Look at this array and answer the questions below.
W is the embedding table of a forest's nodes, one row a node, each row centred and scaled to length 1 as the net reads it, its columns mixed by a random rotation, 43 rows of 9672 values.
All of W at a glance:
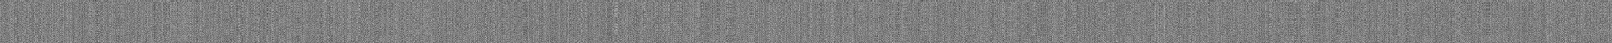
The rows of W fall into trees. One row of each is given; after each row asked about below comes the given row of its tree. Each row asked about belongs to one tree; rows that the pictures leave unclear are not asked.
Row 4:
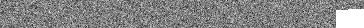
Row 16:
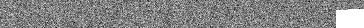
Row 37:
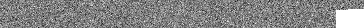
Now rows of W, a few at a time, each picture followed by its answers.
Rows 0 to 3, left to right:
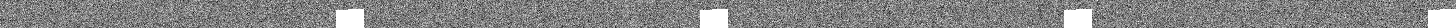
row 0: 37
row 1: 37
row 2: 16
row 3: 16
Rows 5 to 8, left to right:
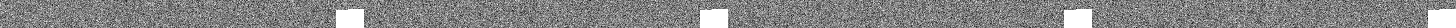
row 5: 16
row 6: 16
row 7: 4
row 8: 16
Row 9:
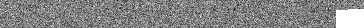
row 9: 16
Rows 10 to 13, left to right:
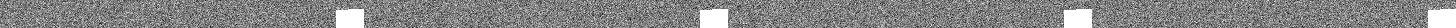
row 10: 16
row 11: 37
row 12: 4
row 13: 16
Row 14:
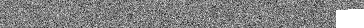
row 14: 16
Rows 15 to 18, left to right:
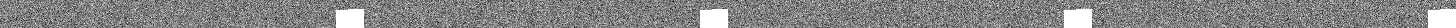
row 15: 37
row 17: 37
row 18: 4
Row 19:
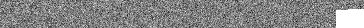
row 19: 4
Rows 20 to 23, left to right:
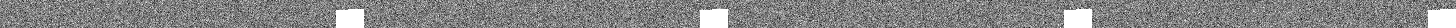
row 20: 4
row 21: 37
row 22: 4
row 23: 37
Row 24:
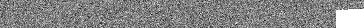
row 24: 16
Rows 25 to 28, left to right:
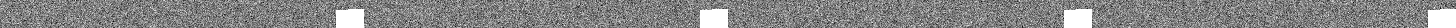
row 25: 4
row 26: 16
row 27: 16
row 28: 4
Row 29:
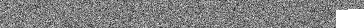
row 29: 16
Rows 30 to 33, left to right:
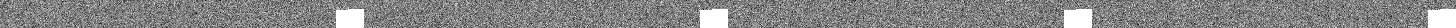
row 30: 16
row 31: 37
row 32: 16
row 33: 37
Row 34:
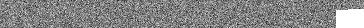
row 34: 16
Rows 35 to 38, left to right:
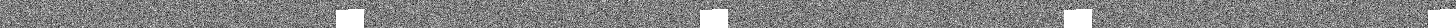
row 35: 4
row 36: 4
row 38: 4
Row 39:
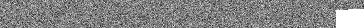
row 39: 37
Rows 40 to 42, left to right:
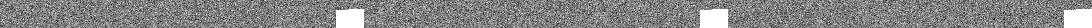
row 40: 4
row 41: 4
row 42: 37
